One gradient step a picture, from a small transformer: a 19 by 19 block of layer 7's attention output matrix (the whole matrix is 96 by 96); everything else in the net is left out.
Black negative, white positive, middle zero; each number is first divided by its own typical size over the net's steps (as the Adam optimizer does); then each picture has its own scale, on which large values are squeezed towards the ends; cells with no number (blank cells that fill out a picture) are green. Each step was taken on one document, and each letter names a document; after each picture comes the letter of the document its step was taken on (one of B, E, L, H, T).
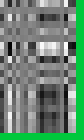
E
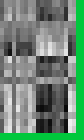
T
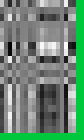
E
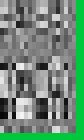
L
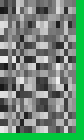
L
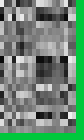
T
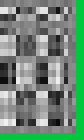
L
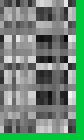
T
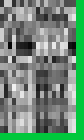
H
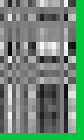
E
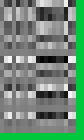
T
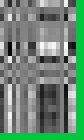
E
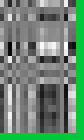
E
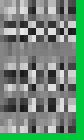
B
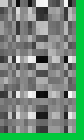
T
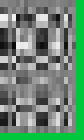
L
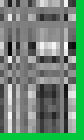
E
